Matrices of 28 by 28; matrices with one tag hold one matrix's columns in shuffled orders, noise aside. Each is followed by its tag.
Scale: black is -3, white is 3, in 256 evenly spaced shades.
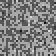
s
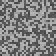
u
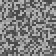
u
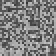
s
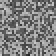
s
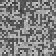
s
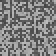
s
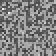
s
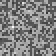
s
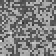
s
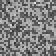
u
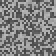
u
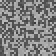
s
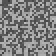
s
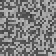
u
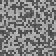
u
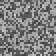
u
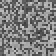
s
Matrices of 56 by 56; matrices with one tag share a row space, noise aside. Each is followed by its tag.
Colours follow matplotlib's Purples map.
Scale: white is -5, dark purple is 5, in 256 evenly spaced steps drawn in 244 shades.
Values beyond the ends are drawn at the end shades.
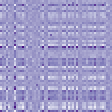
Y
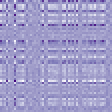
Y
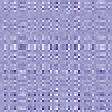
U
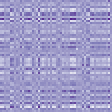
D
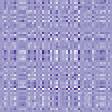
U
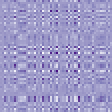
U
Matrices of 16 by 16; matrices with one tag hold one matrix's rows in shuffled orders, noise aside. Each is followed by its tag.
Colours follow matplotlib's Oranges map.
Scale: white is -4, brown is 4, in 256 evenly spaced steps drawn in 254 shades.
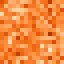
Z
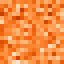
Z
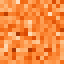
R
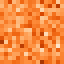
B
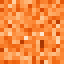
B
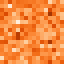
Z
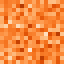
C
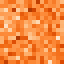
R
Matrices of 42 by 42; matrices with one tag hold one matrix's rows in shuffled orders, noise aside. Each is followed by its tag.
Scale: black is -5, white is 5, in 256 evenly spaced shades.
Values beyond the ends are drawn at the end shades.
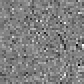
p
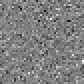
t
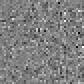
p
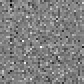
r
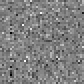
r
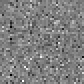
r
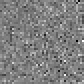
p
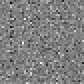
r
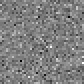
t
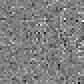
p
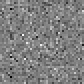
r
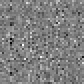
r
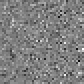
p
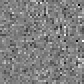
p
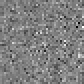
p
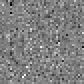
r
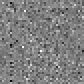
r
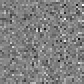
p
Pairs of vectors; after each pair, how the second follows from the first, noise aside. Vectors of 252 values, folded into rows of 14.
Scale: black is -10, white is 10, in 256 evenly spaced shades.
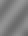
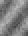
scaled up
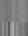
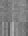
copied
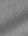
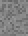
shuffled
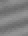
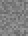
shuffled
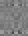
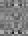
scaled up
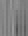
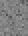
shuffled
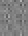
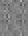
copied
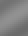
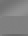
partly zeroed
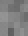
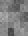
scaled up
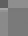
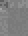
partly zeroed
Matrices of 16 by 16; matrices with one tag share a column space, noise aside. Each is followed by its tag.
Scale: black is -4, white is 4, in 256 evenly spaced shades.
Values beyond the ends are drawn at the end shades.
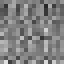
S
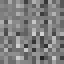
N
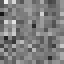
N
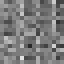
N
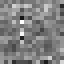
S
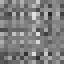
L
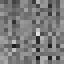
N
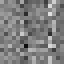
N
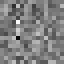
S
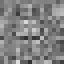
S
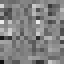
S
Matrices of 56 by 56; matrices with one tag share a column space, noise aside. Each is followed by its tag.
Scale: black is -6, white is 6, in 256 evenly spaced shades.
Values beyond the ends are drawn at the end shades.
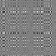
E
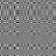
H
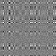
H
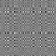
E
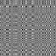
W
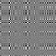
H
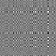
E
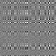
H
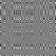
H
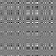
H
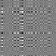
E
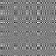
H
